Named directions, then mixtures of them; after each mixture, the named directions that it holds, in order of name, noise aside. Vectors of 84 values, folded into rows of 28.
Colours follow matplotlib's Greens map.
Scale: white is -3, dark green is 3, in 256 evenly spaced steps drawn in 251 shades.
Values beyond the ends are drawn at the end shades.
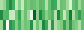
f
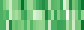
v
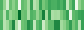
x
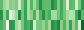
f, v, x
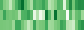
f, v, x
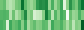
v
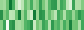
f, x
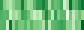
v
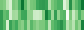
v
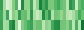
v, x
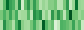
f, v, x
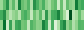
f, v, x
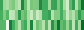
f, v, x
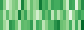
v, x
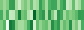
f, x
